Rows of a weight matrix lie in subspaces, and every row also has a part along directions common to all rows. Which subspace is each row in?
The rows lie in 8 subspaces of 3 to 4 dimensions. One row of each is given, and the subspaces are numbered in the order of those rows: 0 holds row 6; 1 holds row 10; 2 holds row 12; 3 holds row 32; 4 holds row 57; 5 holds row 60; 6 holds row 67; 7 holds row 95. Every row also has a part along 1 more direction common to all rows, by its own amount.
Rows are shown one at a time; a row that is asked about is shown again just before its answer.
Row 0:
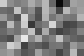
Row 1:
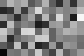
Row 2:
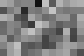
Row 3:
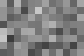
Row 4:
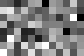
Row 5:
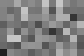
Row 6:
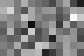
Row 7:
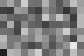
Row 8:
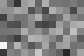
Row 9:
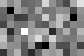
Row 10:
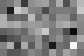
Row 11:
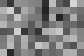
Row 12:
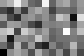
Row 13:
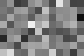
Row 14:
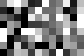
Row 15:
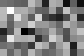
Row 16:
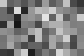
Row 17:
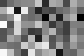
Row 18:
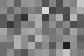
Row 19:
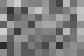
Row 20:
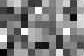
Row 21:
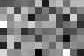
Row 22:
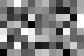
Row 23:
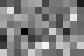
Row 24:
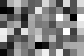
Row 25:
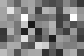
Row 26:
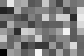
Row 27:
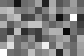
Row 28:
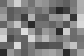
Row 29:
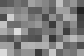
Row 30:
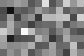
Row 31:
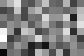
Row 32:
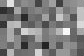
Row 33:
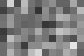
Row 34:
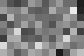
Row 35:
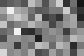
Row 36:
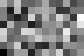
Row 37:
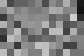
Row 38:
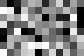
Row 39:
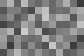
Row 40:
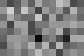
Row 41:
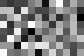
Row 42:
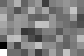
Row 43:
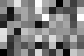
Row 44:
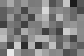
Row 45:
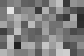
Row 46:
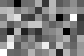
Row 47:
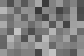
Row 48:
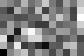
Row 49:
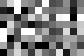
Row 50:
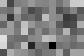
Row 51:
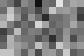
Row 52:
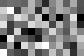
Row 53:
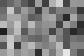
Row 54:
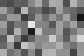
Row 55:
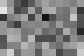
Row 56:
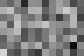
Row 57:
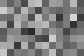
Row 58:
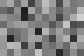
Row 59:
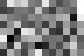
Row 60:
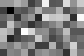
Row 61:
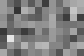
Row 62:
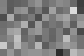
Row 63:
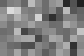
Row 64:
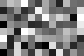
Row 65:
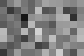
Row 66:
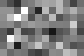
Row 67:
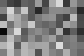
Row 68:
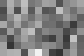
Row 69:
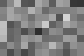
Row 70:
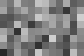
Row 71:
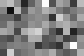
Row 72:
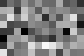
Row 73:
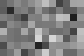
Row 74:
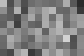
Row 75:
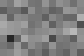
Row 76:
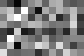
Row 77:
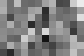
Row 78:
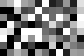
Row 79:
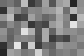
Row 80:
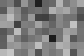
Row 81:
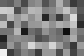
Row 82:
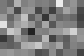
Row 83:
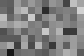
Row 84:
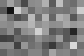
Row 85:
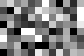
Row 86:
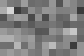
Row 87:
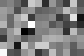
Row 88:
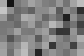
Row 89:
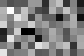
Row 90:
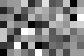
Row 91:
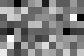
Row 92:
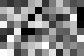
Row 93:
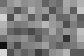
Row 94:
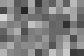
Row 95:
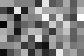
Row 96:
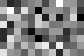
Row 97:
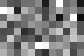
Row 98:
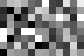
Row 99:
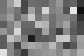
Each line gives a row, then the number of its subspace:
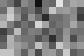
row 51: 4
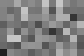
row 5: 2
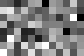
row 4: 2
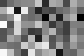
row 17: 7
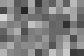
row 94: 4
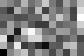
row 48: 6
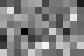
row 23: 0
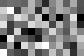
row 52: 6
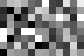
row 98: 5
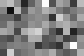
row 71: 1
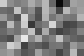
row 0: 0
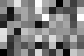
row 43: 4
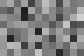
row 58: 2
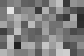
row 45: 6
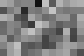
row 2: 4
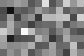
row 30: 5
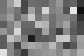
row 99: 6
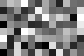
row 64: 1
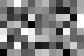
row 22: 7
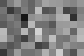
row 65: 0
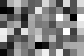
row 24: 0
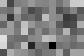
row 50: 3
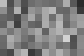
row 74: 7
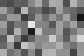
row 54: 0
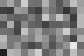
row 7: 3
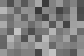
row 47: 7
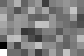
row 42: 6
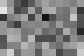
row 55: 1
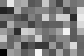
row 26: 3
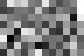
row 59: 7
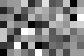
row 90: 4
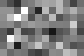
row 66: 2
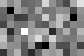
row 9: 0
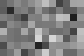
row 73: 0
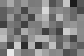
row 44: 1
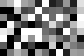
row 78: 2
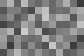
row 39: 1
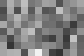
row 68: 7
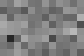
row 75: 2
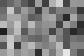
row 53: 6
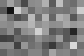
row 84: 1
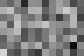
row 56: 3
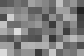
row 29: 5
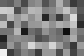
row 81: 3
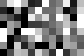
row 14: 0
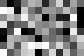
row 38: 3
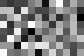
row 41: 0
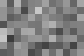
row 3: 3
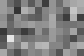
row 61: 5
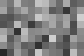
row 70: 4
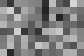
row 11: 1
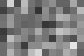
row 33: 3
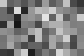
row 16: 7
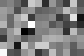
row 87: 4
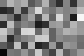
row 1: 4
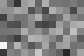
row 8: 6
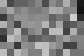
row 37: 7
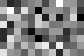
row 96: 4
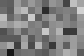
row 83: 1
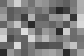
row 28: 7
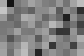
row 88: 3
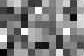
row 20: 0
